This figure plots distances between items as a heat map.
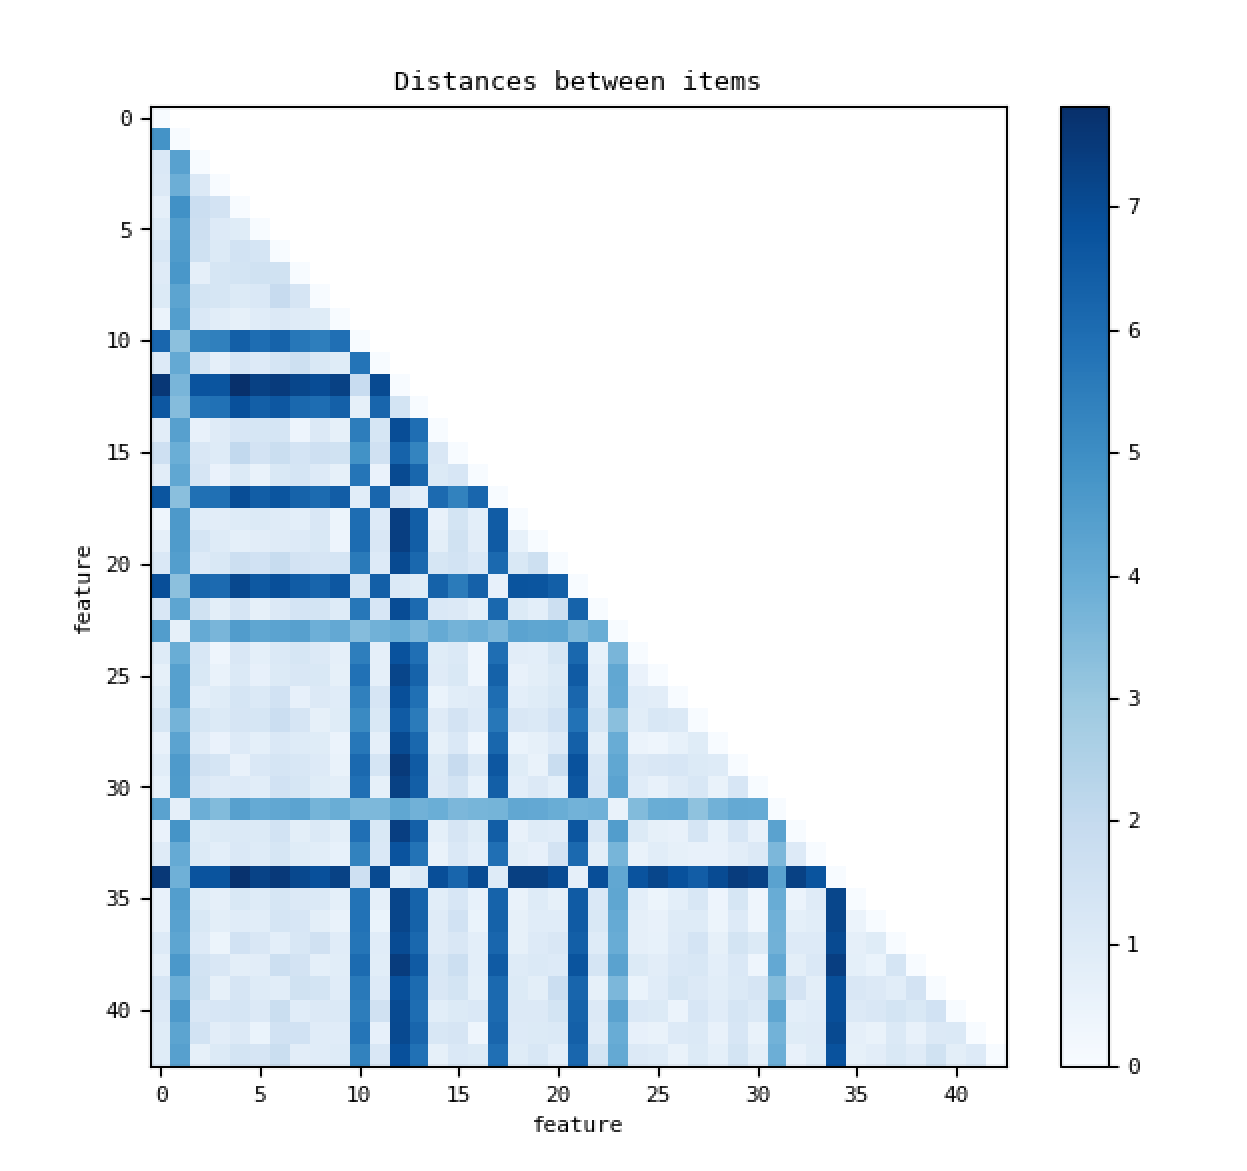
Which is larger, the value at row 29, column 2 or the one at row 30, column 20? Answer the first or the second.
the first
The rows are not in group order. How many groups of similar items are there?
3
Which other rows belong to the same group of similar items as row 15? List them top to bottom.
0, 2, 3, 4, 5, 6, 7, 8, 9, 11, 14, 16, 18, 19, 20, 22, 24, 25, 26, 27, 28, 29, 30, 32, 33, 35, 36, 37, 38, 39, 40, 41, 42
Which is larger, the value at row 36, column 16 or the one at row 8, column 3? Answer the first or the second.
the second
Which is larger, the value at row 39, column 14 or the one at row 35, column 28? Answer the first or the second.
the first
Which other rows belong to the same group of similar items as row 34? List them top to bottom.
10, 12, 13, 17, 21
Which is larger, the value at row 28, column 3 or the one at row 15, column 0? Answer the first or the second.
the second
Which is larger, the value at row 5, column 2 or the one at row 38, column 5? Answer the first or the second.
the first
